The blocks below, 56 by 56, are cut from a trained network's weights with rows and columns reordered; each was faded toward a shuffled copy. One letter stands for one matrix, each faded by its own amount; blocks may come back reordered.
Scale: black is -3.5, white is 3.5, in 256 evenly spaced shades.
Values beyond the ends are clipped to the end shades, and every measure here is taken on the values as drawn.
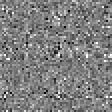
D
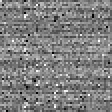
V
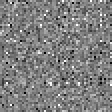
D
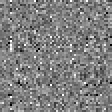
D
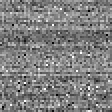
V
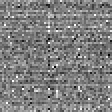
V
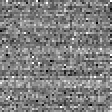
V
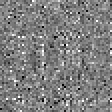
D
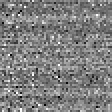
V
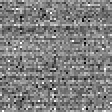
V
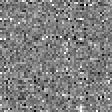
D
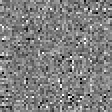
D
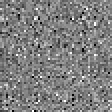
D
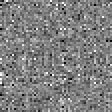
D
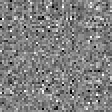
D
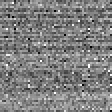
V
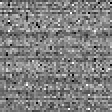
V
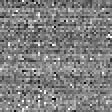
V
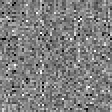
D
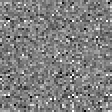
D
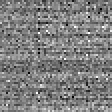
V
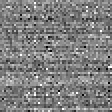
V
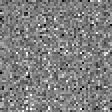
D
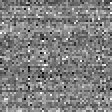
V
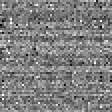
V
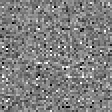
D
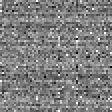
V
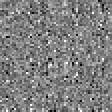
D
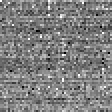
V
